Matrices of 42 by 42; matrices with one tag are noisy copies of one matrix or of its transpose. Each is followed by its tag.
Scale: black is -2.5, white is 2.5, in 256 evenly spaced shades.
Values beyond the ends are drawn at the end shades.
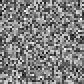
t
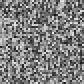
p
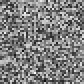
p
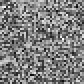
p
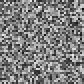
t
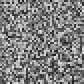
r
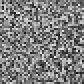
r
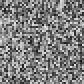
p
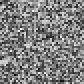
p
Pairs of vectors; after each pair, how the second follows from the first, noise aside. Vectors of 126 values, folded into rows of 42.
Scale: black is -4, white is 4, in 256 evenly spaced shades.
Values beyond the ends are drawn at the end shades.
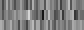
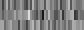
copied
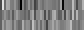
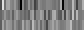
copied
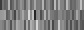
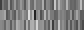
copied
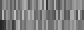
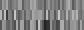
wrapped around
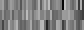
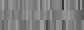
shrunk
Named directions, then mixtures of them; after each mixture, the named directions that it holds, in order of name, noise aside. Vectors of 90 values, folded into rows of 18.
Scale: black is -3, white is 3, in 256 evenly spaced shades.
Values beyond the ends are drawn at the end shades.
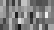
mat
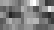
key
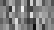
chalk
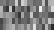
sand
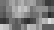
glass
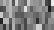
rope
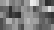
key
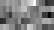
glass, key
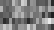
glass, rope, sand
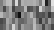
key, rope, sand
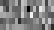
chalk, sand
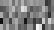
chalk, glass, rope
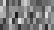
mat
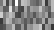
mat, rope, sand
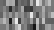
chalk, glass, mat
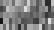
glass, rope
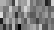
mat, rope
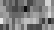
glass, rope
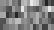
chalk, key, mat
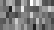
chalk, key
